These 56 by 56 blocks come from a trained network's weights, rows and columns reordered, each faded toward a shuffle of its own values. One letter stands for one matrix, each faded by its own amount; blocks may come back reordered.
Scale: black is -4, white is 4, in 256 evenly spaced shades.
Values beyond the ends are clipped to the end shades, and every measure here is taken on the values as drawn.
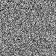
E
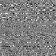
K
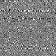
K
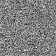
E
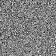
E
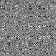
K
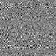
K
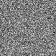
E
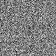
E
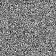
E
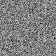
E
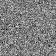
E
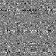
K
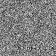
E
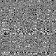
K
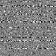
K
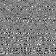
K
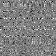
K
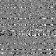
K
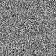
E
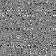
K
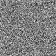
E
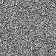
E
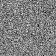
E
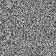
E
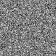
E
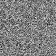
E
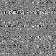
K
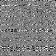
K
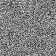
E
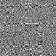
K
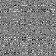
K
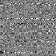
K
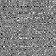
K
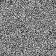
E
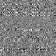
K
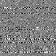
K
